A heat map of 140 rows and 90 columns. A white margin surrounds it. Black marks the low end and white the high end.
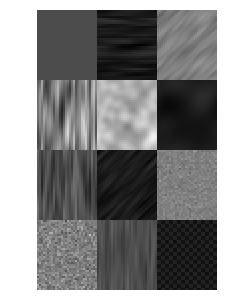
It is made of 4 by 3 panels. Panel 1,1: low, flat. Panel 1,2: very low, streaked across, faint in contrast. Panel 1,3: middling, slanting up to the right, faint in contrast. Panel 2,1: middling, streaked downward, strong in contrast. Panel 2,2: high, blotchy. Panel 2,3: very low, smooth, faint in contrast. Panel 3,1: low, streaked downward. Panel 3,2: very low, slanting up to the right, faint in contrast. Panel 3,3: middling, fine-grained, faint in contrast. Panel 4,1: middling, fine-grained. Panel 4,2: low, streaked downward, faint in contrast. Panel 4,3: very low, checkered, faint in contrast.
